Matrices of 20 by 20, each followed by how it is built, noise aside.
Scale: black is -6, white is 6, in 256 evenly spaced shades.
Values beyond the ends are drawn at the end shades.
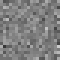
low rank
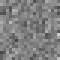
low rank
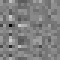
low rank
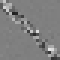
banded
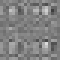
low rank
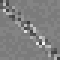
banded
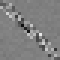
banded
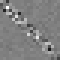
banded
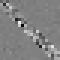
banded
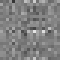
low rank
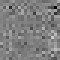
low rank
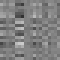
low rank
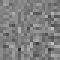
low rank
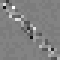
banded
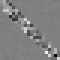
banded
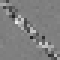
banded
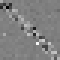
banded
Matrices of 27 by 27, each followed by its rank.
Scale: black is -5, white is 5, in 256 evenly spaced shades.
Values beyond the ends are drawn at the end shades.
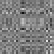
two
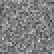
full rank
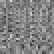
five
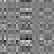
two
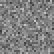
full rank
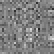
five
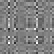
two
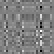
two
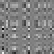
two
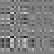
two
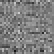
five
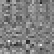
five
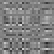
two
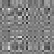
two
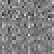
five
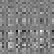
two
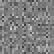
five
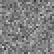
full rank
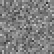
full rank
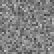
full rank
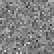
full rank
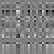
two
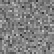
full rank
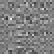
five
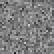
full rank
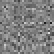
five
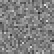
full rank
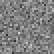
full rank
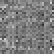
five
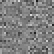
five
